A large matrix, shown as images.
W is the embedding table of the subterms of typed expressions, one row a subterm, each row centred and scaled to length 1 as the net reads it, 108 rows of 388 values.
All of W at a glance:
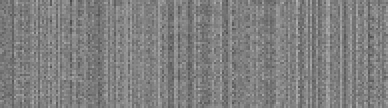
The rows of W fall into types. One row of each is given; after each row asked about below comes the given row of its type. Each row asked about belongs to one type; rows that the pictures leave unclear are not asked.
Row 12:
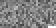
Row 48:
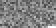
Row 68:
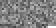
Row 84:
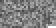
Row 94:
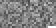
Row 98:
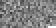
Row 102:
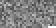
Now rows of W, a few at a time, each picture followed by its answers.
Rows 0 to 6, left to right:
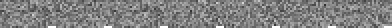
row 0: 84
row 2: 84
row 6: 48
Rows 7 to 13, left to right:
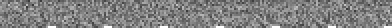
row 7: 94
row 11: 48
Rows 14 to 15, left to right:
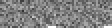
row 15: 48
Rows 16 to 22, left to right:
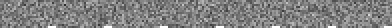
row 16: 98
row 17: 84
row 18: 102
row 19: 68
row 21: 84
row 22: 102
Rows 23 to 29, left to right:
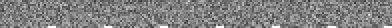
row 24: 102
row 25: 48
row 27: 98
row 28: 68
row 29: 102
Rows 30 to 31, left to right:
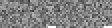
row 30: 94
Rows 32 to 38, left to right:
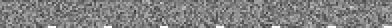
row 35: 12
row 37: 68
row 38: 94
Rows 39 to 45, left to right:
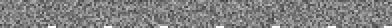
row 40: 98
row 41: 48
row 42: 84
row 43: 84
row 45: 102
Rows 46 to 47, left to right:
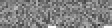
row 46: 12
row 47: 48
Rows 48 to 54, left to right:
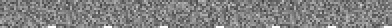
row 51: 94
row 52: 102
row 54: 102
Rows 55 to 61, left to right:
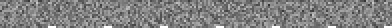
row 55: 12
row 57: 12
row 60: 102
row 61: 12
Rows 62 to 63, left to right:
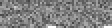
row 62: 94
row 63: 48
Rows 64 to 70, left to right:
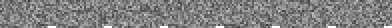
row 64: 68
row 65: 84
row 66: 84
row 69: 94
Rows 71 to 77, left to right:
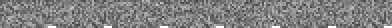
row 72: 12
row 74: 48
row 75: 98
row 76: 12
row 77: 12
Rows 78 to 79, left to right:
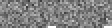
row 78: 94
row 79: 84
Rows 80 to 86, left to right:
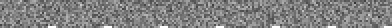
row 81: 102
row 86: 102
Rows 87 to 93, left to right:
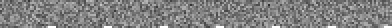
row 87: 68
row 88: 94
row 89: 84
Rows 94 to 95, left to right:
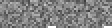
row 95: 94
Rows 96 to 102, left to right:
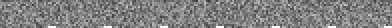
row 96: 102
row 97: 102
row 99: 12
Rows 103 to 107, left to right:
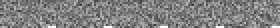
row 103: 48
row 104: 98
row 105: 48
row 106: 98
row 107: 68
